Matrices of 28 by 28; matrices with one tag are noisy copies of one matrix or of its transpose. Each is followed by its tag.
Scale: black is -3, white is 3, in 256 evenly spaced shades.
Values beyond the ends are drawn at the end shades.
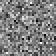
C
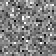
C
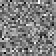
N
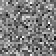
C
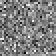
N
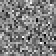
C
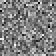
N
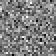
C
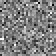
N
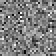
N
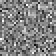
N
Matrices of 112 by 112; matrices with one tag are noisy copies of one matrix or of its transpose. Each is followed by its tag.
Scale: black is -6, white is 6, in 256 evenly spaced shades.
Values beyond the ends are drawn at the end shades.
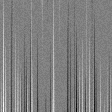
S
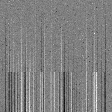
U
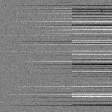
U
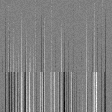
U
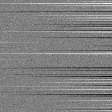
S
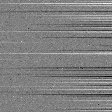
S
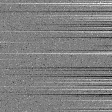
S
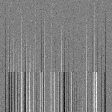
U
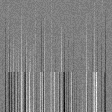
U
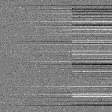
U
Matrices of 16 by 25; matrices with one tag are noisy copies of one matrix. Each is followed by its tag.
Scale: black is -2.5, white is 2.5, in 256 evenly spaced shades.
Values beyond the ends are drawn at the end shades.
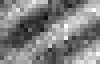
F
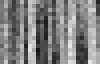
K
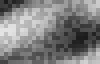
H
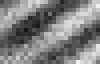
F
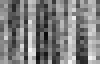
K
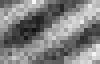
F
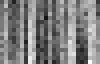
K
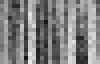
K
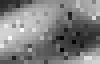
H
